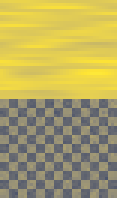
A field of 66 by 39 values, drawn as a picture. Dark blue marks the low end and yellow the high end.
The table splits into 2 rows of 1 panel. Panel 1,1: very high, streaked across, faint in contrast. Panel 2,1: middling, checkered, strong in contrast.
